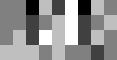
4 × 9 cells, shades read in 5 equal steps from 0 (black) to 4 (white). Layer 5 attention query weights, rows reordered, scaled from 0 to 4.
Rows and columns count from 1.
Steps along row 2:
same down up up up down up up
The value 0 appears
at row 1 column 3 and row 1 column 7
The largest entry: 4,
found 4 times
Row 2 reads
2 2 1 2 3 4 1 2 3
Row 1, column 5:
1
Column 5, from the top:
1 3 3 3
